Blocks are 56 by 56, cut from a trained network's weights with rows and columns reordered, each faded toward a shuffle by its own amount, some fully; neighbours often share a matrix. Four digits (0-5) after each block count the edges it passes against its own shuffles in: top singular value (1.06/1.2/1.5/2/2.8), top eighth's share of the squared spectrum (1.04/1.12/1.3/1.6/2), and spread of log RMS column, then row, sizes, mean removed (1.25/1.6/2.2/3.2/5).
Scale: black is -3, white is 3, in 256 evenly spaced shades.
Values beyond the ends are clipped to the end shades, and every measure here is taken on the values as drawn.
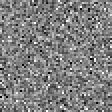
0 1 1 0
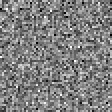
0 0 0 0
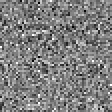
3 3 0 1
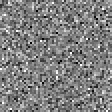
0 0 0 0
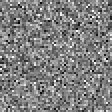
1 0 0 0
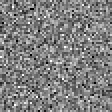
2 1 0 0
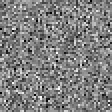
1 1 0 0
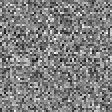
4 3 0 2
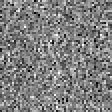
0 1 1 0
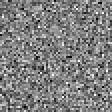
0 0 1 0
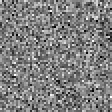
1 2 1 0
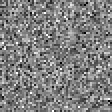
2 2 0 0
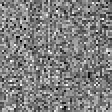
2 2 2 0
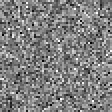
0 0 0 0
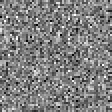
2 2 1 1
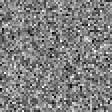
1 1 0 0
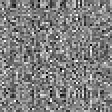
3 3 2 1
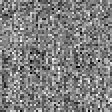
3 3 2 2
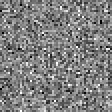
1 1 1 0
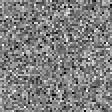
0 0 0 0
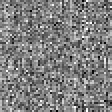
2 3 2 1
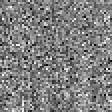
2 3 1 1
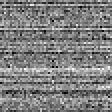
4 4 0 3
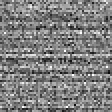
4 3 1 2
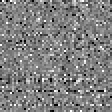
3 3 0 2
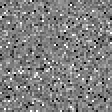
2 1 0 0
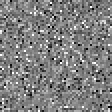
2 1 0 0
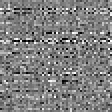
4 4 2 4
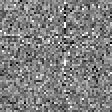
3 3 1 1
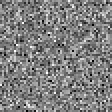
0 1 0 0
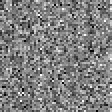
2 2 1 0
